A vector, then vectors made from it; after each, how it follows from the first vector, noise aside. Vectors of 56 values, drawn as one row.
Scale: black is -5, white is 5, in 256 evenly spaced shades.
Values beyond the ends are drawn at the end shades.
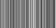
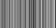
negated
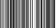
scaled up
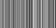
sign-scrambled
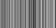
negated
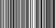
scaled up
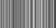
sign-scrambled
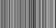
negated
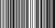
scaled up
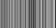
negated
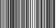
scaled up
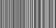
sign-scrambled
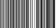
scaled up
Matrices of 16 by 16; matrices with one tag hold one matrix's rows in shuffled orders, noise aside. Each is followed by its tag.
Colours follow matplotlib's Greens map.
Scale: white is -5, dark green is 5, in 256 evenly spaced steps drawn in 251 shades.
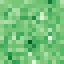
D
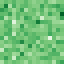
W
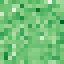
W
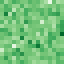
W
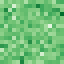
W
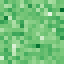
W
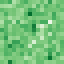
D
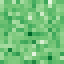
D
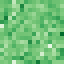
W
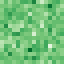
D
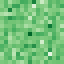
D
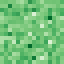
D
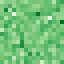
W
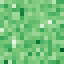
W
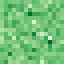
D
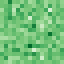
D
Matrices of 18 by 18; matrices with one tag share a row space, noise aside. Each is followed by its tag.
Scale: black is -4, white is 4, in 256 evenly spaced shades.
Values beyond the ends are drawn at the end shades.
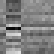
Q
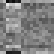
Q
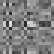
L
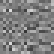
L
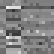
Q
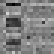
Q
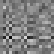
L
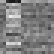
Q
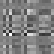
L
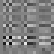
L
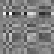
L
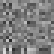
L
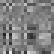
L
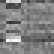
Q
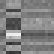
Q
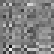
L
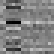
Q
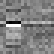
Q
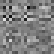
L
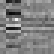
Q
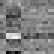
Q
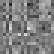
L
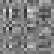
L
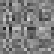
L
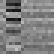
Q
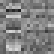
Q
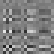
L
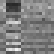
Q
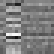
Q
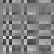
L
